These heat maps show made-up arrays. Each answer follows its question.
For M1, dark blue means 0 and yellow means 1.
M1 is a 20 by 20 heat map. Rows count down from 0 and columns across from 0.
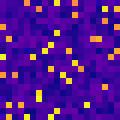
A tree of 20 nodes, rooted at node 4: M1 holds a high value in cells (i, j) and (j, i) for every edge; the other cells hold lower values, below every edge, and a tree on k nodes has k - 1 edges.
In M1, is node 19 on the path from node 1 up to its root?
yes
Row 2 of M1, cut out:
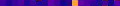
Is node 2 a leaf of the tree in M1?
yes
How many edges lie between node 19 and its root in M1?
1
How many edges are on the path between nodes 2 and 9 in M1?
3
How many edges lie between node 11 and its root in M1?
3
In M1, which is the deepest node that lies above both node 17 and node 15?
1
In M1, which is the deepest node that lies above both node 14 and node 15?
1
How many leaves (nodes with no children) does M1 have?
10
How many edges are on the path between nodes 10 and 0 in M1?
2
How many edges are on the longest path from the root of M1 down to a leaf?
4
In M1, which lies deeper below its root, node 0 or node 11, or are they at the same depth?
node 11
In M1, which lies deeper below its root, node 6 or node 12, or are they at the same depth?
node 6
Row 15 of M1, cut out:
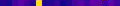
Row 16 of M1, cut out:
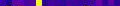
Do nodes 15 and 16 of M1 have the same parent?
yes
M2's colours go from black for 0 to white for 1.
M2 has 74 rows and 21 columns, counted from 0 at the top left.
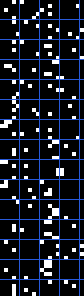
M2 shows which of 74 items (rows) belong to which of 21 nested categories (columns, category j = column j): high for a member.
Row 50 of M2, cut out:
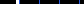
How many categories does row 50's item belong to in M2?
1
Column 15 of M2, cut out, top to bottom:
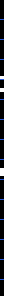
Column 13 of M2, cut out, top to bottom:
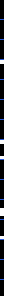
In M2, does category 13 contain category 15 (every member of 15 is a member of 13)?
no
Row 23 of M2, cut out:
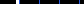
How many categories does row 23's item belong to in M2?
1
